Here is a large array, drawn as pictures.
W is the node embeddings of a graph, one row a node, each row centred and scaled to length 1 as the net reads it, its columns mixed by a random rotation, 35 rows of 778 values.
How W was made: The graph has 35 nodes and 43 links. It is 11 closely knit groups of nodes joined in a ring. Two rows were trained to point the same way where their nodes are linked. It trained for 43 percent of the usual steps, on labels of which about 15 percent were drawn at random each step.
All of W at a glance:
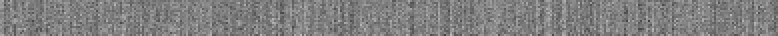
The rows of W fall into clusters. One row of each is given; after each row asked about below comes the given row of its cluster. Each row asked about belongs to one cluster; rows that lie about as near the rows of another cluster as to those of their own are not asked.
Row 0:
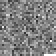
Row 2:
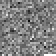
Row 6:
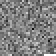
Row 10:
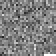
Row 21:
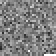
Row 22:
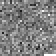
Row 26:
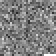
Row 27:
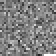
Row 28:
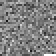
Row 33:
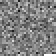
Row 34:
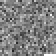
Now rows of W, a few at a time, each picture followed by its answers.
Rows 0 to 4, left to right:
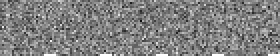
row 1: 27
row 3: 26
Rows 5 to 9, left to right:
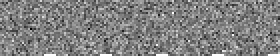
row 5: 33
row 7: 26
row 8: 27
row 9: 21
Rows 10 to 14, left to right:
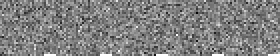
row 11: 0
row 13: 21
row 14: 33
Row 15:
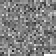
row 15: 10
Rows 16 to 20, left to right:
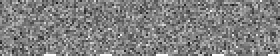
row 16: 34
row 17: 2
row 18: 10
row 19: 22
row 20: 21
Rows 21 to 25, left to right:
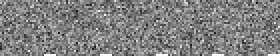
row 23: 6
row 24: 34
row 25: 28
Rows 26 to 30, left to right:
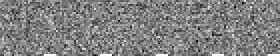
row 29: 28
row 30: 2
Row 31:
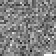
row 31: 28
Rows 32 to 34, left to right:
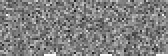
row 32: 0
